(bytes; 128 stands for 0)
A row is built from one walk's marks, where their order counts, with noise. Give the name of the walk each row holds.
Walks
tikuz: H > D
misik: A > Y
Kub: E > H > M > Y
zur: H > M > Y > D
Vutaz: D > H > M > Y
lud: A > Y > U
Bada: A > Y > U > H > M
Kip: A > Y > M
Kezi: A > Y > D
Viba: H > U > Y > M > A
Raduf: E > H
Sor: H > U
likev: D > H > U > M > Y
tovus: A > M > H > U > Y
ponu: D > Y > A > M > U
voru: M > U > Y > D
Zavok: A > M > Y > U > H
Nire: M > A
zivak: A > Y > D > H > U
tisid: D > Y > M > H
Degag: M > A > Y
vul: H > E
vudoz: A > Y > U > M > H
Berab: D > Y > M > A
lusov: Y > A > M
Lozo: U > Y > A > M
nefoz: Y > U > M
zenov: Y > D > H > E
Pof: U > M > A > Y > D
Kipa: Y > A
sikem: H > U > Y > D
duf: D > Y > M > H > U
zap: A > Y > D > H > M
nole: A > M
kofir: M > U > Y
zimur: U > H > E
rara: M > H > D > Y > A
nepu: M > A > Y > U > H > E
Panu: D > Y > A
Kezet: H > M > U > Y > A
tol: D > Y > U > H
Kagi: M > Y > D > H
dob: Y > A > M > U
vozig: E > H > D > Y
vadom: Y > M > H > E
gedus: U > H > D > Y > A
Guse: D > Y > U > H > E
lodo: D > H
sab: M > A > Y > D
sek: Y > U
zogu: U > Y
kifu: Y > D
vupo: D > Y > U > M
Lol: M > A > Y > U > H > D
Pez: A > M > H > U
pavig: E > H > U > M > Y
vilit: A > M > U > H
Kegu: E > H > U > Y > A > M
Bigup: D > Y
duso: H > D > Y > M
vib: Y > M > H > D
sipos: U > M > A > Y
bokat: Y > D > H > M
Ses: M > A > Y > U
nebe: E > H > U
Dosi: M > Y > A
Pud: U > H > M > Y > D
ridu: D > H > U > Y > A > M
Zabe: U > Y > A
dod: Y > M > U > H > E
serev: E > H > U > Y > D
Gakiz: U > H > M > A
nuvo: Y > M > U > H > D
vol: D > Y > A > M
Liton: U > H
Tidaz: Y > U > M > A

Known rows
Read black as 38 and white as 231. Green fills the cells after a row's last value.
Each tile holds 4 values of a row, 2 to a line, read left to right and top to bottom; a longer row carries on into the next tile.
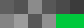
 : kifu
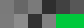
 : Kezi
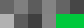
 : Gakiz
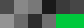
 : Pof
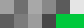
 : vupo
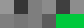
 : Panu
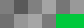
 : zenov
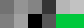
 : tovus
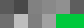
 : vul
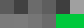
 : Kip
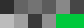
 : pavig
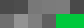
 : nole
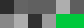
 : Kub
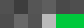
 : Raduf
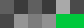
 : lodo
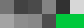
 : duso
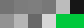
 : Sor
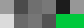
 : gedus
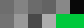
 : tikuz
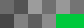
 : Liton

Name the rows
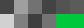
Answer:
Pud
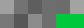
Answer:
zap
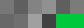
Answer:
vol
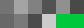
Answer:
dob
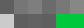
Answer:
Kezet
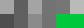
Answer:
tol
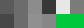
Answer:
Kagi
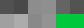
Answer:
zimur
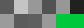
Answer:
nuvo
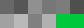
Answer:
sek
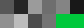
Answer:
misik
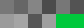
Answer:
lud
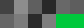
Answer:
sab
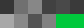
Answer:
voru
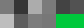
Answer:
Zabe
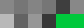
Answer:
ridu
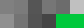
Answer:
rara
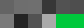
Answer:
vudoz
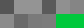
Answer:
nepu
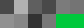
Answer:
zur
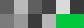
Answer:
Pez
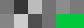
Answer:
zogu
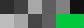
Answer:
sipos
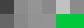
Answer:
vadom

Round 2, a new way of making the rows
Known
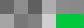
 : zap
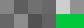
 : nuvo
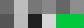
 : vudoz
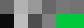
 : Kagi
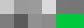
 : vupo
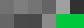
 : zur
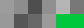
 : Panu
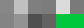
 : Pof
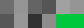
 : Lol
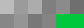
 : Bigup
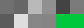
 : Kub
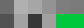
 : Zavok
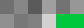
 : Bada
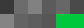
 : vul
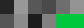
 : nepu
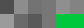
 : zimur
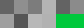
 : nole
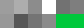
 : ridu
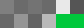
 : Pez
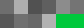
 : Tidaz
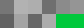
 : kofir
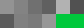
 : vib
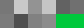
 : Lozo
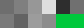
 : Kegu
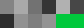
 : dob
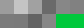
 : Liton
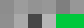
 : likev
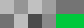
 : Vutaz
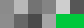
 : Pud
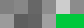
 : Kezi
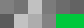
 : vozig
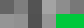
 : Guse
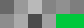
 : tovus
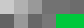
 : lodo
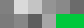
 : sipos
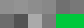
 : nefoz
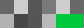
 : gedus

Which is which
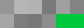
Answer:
zogu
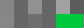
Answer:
tikuz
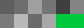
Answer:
pavig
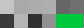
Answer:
tisid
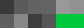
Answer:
dod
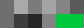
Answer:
Viba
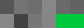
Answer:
duso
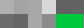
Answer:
vol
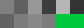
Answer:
Sor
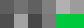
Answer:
voru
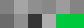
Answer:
vilit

